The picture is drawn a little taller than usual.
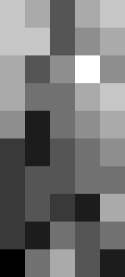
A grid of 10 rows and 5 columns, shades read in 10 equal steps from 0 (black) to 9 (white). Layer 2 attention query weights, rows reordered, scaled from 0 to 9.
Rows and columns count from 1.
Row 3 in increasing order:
3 5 5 6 9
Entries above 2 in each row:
5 5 5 5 4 3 4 2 3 3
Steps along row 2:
same down up up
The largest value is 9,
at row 3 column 4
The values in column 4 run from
1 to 9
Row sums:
29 28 28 27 21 15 16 14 14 14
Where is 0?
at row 10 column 1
